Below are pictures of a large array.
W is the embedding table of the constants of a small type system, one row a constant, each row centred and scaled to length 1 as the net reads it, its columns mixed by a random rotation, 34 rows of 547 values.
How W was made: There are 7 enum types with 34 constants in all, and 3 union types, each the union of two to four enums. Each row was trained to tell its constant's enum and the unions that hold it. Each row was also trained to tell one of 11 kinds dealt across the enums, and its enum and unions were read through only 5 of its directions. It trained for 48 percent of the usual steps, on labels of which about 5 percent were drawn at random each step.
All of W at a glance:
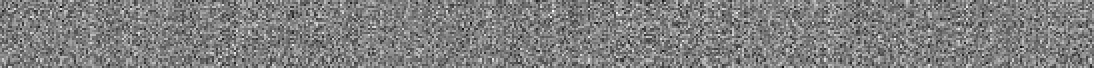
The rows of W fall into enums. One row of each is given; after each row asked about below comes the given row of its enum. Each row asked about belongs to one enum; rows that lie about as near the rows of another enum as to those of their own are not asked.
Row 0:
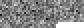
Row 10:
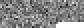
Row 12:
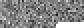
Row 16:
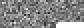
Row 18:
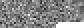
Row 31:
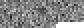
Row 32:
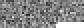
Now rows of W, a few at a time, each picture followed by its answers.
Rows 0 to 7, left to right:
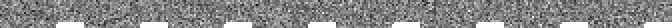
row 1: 32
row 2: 10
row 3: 16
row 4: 18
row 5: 16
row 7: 32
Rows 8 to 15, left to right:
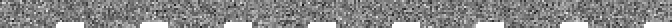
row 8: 12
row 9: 0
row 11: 12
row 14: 0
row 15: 32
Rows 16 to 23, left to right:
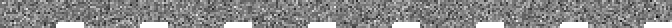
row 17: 32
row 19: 32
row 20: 0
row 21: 0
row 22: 18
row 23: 18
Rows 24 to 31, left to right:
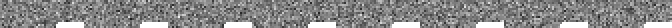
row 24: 16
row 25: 10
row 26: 16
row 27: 12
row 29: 18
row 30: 18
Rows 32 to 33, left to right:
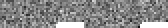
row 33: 16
